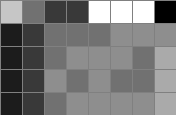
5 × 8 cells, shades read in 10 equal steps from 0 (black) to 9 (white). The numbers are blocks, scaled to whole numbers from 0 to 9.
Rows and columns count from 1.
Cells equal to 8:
0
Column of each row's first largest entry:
5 6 8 8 8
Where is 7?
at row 1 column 1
